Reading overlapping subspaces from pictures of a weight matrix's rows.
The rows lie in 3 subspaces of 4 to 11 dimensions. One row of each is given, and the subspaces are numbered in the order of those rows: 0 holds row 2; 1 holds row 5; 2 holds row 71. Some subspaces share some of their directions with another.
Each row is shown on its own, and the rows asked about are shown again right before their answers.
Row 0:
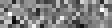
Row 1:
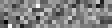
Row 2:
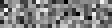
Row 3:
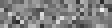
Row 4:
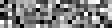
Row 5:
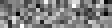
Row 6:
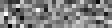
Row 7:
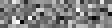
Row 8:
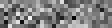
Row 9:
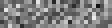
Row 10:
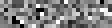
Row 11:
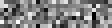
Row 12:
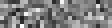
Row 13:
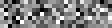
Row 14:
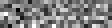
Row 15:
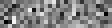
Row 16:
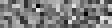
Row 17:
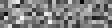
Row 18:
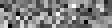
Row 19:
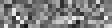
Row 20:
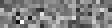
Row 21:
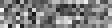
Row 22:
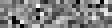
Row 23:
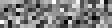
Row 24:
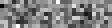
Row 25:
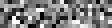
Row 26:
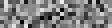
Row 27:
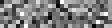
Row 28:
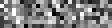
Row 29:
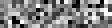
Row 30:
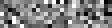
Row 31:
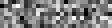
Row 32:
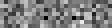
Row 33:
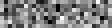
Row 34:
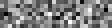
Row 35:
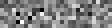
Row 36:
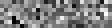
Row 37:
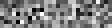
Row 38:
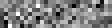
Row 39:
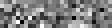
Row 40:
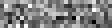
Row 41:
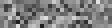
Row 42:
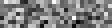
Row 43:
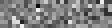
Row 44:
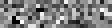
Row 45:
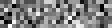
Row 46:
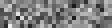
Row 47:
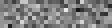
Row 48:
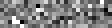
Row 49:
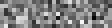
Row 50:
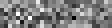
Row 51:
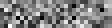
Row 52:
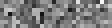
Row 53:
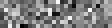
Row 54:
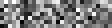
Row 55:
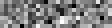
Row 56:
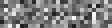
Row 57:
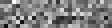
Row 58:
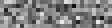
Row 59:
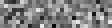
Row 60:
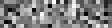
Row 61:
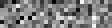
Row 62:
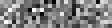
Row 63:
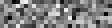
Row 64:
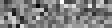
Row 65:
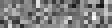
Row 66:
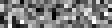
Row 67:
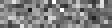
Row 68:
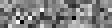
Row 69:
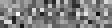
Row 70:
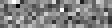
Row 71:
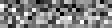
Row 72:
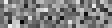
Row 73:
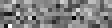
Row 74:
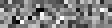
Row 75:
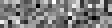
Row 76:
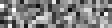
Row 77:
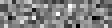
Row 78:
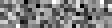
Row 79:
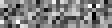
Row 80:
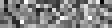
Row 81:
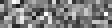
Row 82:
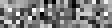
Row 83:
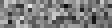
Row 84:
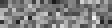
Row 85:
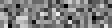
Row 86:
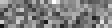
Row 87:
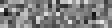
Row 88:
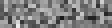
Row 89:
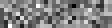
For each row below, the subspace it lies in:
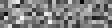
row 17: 2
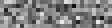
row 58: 2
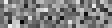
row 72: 2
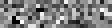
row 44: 0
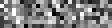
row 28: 2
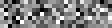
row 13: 0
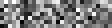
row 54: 2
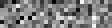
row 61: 0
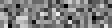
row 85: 2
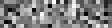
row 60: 1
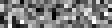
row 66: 2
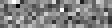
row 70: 2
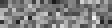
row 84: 0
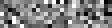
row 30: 1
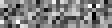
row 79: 0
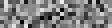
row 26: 2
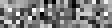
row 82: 1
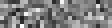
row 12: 2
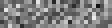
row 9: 0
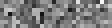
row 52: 1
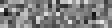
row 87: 2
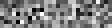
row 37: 1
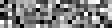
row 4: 2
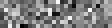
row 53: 2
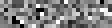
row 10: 0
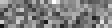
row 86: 0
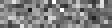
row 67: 2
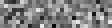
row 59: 0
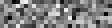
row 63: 2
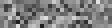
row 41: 2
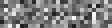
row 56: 0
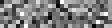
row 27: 2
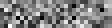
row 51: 1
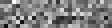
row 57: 2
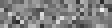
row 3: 1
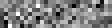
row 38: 1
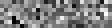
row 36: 1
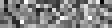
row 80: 2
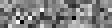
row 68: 1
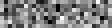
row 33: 2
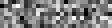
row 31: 2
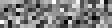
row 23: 0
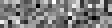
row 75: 0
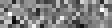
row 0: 1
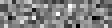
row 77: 2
